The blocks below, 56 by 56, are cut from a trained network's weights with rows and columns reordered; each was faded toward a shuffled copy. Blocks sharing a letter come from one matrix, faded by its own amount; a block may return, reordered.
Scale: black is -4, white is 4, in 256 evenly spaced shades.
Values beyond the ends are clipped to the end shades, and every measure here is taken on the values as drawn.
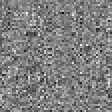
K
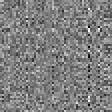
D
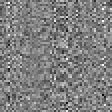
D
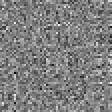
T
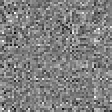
K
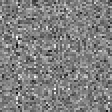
T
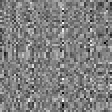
D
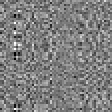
D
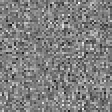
K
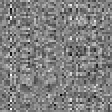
D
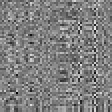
D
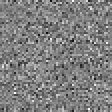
K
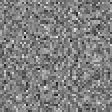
T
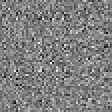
K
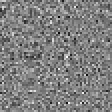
K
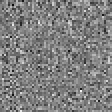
T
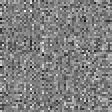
K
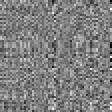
D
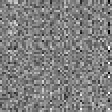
D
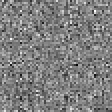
K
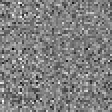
K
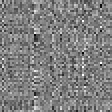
D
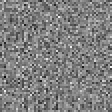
T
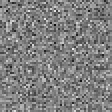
T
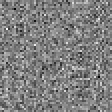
T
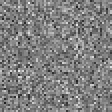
T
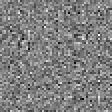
K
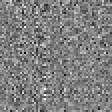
K
